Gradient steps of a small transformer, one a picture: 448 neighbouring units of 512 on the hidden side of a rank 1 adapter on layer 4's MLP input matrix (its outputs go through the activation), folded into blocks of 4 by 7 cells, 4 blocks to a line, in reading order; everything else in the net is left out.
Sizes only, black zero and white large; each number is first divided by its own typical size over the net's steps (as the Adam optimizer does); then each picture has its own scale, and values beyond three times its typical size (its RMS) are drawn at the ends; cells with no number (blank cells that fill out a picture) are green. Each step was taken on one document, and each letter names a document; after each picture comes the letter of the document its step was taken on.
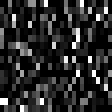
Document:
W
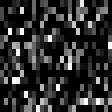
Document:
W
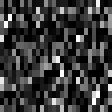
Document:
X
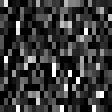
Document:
X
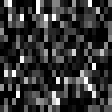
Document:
X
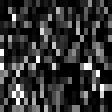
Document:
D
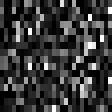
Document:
X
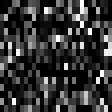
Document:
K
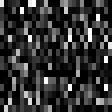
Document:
W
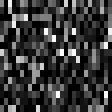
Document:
D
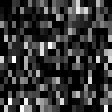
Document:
K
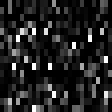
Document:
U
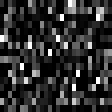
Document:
W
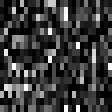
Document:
D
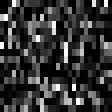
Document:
K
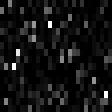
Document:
U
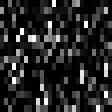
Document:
U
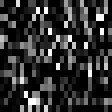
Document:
W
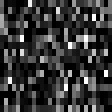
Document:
X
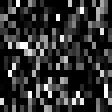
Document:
K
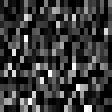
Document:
D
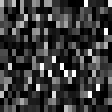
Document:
D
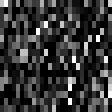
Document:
X
